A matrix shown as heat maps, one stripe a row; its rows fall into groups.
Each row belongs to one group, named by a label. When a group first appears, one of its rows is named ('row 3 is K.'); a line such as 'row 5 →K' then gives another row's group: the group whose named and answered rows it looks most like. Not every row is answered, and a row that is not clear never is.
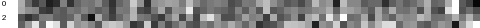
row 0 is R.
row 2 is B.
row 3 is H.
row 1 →R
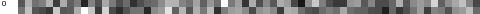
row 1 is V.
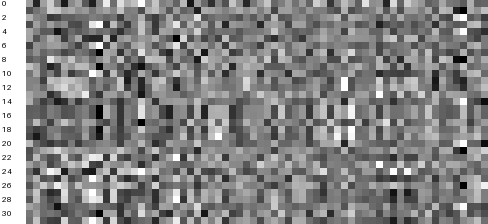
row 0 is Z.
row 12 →H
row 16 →B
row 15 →B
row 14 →R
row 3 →V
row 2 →R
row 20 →R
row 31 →V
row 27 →V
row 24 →Z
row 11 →H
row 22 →V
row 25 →V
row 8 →H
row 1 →H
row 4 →R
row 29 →R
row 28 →V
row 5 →Z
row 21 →H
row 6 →V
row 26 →H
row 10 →V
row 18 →B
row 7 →B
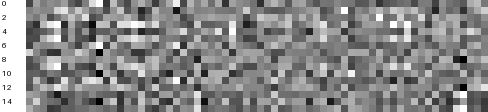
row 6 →V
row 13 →R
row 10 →B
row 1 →H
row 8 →H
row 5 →Z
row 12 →H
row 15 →R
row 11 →V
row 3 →Z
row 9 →Z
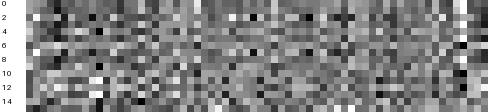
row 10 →H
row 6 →H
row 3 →R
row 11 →V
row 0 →R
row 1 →R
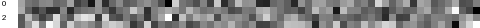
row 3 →H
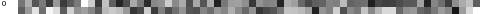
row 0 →V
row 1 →H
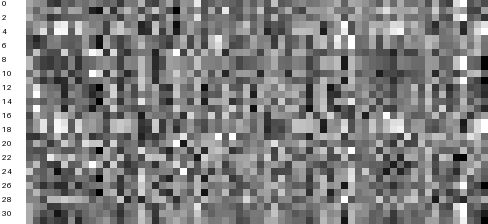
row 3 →H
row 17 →H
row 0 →R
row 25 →B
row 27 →B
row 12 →B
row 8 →R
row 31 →R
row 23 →V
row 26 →R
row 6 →B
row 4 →H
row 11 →R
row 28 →H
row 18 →H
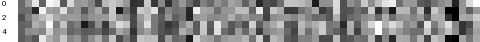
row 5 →H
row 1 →H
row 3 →Z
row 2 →H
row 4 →Z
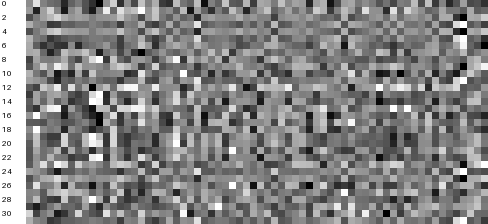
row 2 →H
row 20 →V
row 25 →H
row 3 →R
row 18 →B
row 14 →V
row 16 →B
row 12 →Z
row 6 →R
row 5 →R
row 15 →Z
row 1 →Z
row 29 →B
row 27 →H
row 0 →B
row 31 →R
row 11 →R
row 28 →V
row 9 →H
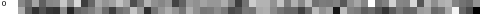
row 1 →R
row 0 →Z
